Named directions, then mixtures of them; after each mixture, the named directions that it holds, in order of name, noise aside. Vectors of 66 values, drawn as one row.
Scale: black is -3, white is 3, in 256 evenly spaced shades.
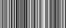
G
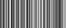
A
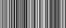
G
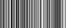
A, G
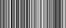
A, G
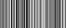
A, G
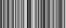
A, G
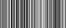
A, G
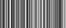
A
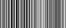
A, G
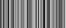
A, G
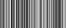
A, G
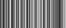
A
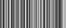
A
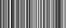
A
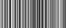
A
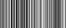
A, G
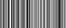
A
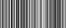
A, G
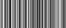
A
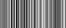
A, G
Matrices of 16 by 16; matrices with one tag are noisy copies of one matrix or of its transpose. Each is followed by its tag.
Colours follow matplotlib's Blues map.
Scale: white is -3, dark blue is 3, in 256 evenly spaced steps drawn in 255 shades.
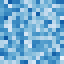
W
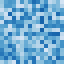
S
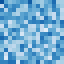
W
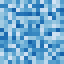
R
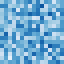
R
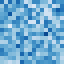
W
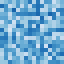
R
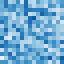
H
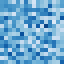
H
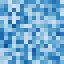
S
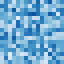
R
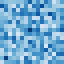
R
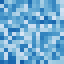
W
